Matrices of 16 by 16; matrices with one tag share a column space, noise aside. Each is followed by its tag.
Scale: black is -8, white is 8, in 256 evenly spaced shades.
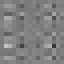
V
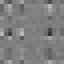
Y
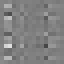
V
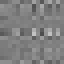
Y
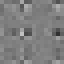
Y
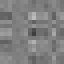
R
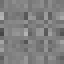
R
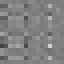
V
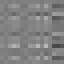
V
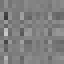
R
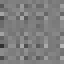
V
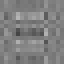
R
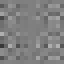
V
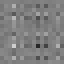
V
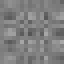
R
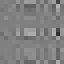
Y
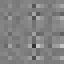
V
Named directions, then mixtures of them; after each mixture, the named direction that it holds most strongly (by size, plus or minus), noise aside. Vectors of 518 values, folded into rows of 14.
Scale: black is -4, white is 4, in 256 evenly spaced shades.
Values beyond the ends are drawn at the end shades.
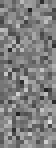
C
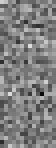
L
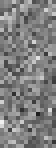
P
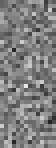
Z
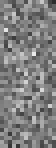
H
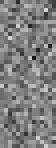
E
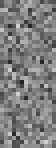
C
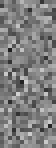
C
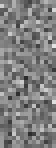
C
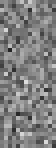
C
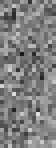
P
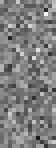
E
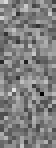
L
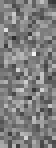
H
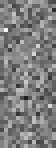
H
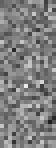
Z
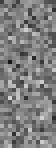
Z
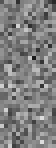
E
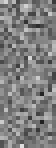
L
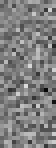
Z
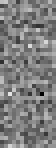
L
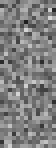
Z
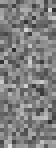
Z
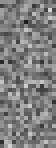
Z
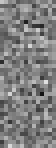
L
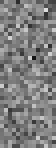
E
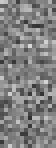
L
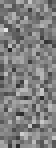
H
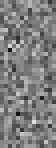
C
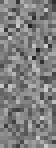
E
